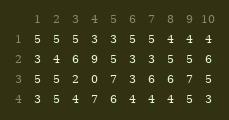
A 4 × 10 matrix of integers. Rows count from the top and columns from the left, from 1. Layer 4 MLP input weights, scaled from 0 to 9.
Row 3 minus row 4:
2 0 -2 -7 1 -1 2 2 2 2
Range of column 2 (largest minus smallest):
1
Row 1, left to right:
5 5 5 3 3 5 5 4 4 4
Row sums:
43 49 46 45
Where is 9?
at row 2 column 4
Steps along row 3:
same down down up down up same up down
